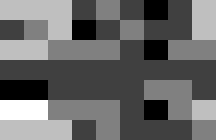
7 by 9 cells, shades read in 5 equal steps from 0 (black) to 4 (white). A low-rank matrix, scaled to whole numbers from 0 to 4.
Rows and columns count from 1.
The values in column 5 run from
1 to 2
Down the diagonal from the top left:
3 2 2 1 1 1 1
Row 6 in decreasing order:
4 4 3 2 2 2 2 1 0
